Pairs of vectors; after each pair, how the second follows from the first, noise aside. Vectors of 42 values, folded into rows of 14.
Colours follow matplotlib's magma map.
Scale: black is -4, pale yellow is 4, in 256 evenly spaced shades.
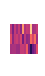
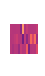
partly zeroed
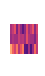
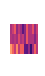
copied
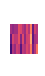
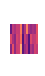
wrapped around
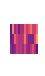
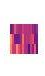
reversed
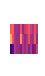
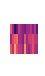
wrapped around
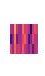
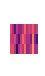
reversed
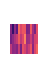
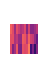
reversed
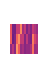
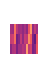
reversed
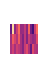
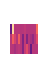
partly zeroed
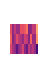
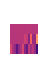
partly zeroed
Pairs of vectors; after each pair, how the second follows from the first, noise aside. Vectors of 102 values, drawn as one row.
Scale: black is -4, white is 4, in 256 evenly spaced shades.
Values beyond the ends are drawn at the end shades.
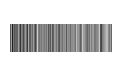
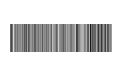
wrapped around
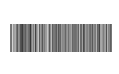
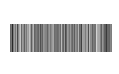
wrapped around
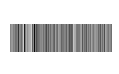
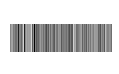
copied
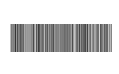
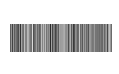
wrapped around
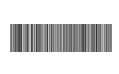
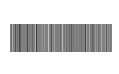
partly zeroed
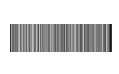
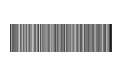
copied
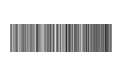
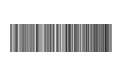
copied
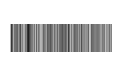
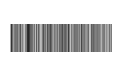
copied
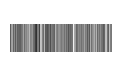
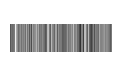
wrapped around
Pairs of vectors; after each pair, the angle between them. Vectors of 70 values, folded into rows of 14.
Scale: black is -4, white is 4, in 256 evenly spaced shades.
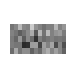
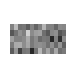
orthogonal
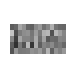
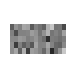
partly aligned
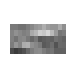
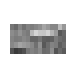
nearly parallel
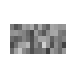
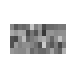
partly aligned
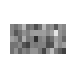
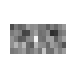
partly opposed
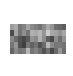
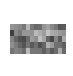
nearly parallel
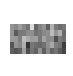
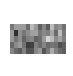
partly aligned
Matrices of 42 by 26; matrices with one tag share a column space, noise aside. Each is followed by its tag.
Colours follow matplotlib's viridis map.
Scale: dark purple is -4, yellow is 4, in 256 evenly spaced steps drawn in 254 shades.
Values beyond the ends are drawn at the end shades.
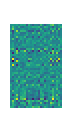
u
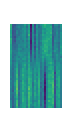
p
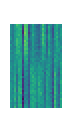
p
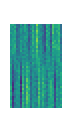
p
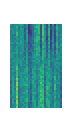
p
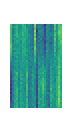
p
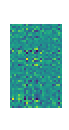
u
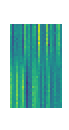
p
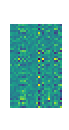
u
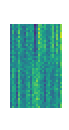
p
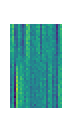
p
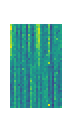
p
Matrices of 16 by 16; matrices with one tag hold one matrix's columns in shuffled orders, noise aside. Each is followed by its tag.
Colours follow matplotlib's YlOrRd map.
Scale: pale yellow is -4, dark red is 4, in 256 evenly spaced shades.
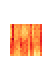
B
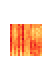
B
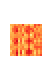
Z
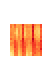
B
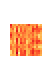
Z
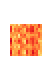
Z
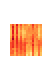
B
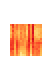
B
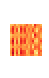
Z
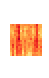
B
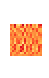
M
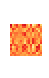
M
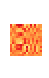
M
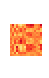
M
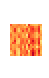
Z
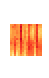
B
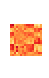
M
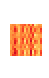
Z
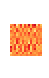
M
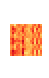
Z
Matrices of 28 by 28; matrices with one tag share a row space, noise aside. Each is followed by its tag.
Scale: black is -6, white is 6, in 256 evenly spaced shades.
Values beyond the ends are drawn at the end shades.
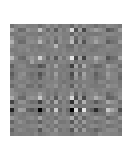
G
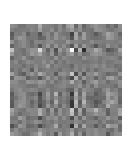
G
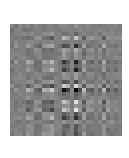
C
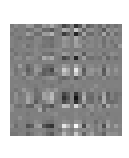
C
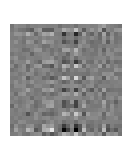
C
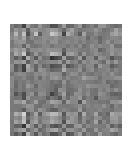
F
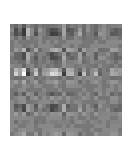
F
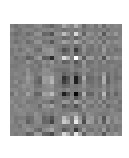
C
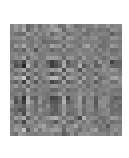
F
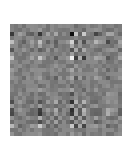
G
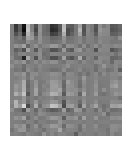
F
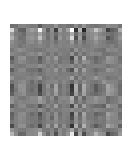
G
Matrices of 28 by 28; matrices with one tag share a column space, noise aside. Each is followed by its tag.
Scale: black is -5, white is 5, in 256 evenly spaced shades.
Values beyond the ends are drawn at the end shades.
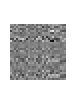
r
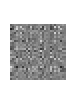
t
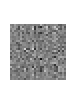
t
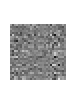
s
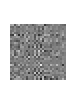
s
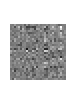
t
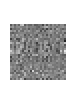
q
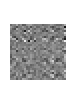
r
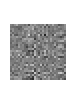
s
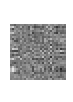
t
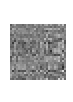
q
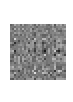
q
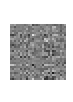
s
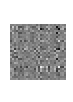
t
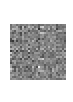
t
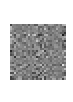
s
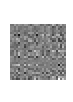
s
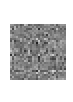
q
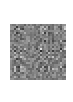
t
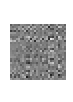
r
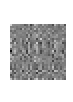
q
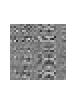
r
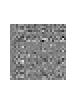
r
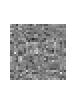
q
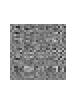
t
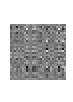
t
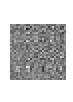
t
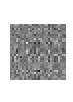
q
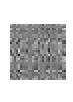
q
